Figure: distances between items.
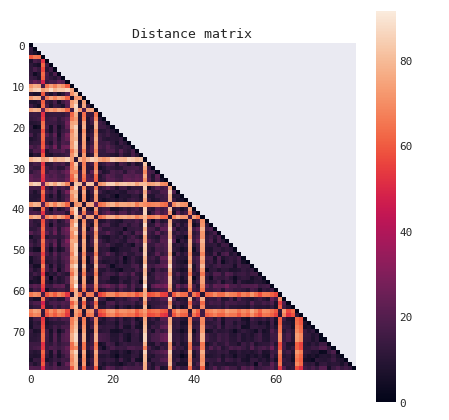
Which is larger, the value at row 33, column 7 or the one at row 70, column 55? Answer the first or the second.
the first
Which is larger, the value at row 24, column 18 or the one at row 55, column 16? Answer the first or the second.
the second
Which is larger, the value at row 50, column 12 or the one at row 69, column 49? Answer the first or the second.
the second
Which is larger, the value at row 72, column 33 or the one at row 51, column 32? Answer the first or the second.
the first
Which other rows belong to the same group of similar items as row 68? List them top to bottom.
0, 1, 2, 4, 5, 6, 7, 8, 9, 12, 14, 15, 17, 18, 19, 20, 21, 22, 23, 24, 25, 26, 27, 29, 30, 31, 32, 33, 35, 36, 37, 38, 40, 41, 43, 44, 45, 46, 47, 48, 49, 50, 51, 52, 53, 54, 55, 56, 57, 58, 59, 60, 62, 63, 64, 67, 69, 70, 71, 72, 73, 74, 75, 76, 77, 78, 79
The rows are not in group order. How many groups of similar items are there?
3
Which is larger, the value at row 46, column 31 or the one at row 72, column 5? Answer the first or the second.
the first
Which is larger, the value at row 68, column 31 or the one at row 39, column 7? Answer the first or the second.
the second
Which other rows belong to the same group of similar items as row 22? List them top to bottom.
0, 1, 2, 4, 5, 6, 7, 8, 9, 12, 14, 15, 17, 18, 19, 20, 21, 23, 24, 25, 26, 27, 29, 30, 31, 32, 33, 35, 36, 37, 38, 40, 41, 43, 44, 45, 46, 47, 48, 49, 50, 51, 52, 53, 54, 55, 56, 57, 58, 59, 60, 62, 63, 64, 67, 68, 69, 70, 71, 72, 73, 74, 75, 76, 77, 78, 79
